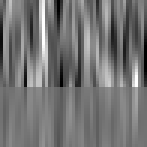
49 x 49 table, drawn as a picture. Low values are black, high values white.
Slope: none. Histogram: heavy tails on both sides. Seam: horizontal, 60% of the way down, the bottom part calmer. Grain: streaks running down.
